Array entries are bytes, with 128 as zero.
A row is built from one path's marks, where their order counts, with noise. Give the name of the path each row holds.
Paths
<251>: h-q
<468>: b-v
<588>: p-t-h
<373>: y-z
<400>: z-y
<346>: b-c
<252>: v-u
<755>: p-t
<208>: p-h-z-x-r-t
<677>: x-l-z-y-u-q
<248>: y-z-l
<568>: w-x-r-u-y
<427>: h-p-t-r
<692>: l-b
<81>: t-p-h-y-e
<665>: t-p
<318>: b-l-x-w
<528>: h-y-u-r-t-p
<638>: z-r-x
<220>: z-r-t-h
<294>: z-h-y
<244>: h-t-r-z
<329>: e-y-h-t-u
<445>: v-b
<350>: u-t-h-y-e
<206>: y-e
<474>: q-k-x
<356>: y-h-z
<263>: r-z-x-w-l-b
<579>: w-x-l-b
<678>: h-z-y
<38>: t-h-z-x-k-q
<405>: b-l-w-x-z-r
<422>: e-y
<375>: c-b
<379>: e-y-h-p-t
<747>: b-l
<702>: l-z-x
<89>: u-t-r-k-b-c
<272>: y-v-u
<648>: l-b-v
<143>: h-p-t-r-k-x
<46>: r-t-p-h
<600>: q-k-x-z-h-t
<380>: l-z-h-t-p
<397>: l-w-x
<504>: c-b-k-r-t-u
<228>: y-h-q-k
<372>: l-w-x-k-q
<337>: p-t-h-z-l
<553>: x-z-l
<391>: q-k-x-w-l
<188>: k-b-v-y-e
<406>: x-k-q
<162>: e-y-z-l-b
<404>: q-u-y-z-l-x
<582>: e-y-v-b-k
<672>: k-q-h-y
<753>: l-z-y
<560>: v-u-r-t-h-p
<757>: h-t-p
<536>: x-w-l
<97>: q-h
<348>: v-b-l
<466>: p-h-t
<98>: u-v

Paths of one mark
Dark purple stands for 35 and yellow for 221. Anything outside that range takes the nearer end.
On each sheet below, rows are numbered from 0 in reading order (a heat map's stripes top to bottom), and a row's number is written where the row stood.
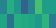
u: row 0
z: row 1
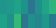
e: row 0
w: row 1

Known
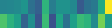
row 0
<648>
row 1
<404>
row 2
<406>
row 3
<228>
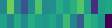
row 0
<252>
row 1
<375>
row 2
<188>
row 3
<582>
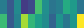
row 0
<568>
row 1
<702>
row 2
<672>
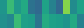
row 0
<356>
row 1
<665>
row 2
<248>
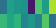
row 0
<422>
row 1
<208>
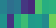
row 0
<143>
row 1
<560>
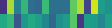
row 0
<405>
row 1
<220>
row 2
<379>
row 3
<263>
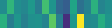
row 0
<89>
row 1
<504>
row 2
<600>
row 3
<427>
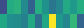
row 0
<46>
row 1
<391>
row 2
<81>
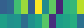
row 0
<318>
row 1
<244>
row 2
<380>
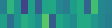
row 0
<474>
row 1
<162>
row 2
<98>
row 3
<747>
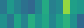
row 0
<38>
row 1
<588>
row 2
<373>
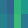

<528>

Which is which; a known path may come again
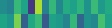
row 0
<329>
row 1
<405>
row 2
<81>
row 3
<356>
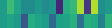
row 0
<206>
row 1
<468>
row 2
<380>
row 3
<553>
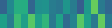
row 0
<757>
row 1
<753>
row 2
<372>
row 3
<272>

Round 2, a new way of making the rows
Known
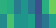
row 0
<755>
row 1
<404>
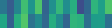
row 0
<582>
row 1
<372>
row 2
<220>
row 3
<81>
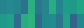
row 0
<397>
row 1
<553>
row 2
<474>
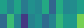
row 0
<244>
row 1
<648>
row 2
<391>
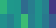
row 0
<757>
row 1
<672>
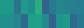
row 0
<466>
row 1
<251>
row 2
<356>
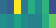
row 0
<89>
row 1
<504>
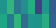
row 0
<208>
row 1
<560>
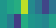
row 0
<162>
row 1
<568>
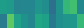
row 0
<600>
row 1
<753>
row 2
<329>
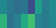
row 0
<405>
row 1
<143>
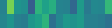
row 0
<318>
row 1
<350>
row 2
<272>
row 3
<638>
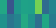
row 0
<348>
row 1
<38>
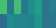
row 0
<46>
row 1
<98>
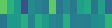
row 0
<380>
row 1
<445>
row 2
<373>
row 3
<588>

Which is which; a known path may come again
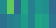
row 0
<406>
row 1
<753>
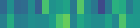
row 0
<294>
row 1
<346>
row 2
<379>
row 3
<568>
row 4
<755>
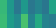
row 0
<536>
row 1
<373>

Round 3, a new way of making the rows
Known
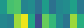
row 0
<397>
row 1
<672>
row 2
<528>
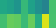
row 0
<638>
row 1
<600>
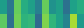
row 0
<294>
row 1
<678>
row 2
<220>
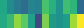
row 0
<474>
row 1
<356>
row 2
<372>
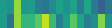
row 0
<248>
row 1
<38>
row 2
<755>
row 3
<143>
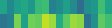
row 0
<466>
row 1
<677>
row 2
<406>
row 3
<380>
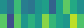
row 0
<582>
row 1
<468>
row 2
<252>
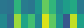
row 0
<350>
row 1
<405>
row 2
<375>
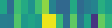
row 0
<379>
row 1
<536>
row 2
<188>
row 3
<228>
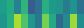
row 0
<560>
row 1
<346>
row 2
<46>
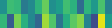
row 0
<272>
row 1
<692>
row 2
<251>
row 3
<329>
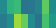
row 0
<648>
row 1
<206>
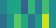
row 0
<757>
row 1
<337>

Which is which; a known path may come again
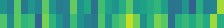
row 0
<400>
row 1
<678>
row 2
<206>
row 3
<379>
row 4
<553>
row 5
<702>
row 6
<665>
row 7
<208>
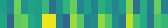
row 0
<753>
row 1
<391>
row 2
<692>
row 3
<97>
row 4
<747>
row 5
<422>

